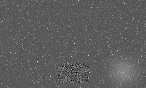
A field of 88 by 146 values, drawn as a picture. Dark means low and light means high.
Odd patch: rougher, in the bottom middle. Odd rows or columns: none. Mirror symmetry: none. Bumps: one, in the bottom right. Histogram: skewed, a long tail of high values.
